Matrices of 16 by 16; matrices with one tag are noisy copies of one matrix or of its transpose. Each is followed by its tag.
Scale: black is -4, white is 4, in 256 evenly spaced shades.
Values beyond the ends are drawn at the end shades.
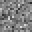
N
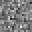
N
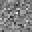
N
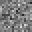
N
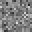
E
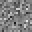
N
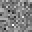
E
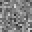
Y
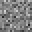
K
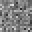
K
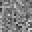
Y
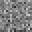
K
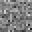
K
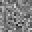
Y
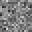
E
